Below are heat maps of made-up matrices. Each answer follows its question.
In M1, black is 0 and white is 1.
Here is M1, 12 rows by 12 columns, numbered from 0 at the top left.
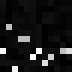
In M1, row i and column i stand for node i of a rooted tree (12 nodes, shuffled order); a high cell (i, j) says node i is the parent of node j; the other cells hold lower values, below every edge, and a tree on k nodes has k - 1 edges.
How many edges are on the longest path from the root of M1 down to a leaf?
4
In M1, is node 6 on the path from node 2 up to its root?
no
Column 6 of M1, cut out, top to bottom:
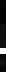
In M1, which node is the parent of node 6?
8
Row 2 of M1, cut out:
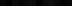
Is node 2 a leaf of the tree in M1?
yes
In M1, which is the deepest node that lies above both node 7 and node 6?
8
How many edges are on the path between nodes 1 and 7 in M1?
5
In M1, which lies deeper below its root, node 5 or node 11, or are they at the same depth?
node 11
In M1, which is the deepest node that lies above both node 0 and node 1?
8
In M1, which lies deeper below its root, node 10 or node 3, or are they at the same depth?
node 3
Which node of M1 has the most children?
8
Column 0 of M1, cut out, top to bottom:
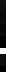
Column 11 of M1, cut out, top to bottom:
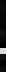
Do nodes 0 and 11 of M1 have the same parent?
yes
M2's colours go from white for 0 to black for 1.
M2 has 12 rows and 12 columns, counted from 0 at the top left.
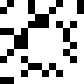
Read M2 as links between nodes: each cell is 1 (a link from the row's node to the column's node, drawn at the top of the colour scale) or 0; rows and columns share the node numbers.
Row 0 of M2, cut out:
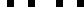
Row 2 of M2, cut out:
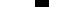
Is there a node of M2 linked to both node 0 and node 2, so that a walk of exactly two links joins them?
no
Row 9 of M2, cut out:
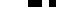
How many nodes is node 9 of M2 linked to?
3
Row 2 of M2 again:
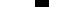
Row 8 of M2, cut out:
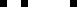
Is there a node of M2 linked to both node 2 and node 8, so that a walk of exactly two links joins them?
no
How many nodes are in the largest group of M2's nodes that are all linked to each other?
3
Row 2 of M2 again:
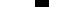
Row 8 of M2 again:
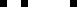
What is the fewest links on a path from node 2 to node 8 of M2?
3
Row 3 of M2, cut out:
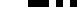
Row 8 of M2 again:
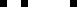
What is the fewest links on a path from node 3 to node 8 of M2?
1
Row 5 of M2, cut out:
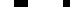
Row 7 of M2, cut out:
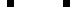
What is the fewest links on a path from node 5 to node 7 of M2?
2
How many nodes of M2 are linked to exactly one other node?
0
